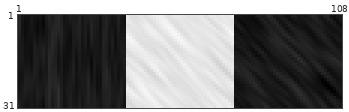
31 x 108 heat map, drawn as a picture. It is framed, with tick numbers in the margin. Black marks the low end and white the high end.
It is made of 1 by 3 panels. Panel 1,1: very low, streaked downward, faint in contrast. Panel 1,2: very high, slanting down to the right, faint in contrast. Panel 1,3: very low, slanting down to the right, faint in contrast.
